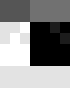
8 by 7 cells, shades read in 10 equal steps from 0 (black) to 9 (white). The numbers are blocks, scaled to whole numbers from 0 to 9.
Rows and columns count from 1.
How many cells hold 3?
6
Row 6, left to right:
9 9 9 0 0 0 0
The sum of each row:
25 25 26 26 27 27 56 56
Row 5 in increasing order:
0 0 0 0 9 9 9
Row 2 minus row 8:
-5 -5 -5 -4 -4 -4 -4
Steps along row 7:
same same same same same same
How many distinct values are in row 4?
4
